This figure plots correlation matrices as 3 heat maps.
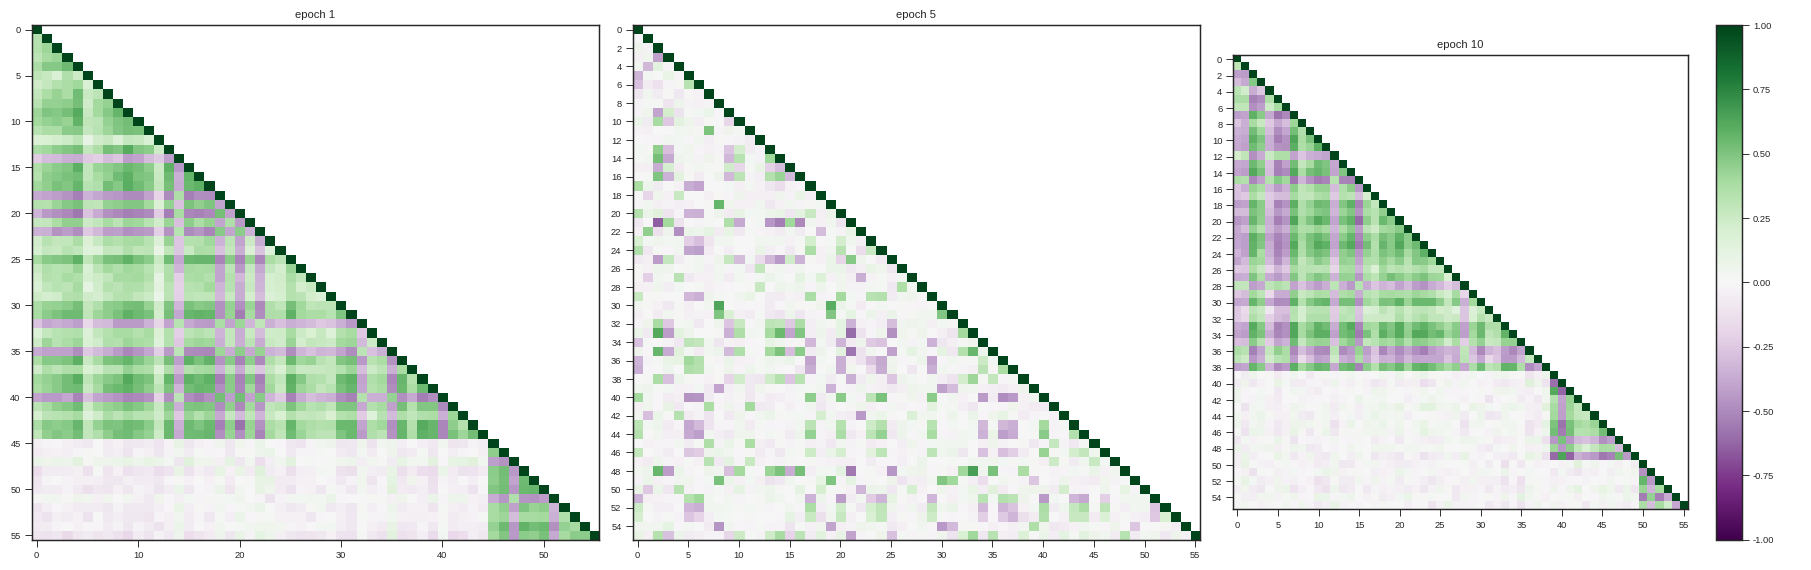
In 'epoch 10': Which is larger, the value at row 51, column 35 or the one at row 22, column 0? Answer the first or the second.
the first
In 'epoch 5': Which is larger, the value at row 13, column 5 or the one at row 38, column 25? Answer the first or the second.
the first
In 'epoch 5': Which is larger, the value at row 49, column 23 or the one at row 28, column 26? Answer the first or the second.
the second
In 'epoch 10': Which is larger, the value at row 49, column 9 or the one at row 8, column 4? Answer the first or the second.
the first
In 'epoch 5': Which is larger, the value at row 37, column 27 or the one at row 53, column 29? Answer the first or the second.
the second
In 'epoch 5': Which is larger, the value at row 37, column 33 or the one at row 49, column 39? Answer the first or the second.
the first
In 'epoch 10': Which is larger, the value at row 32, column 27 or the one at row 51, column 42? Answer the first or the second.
the first
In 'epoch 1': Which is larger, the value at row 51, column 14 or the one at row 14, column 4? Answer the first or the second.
the first
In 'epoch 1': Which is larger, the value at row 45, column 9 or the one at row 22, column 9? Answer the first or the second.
the first
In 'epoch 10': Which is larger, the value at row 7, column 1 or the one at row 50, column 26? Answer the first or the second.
the second
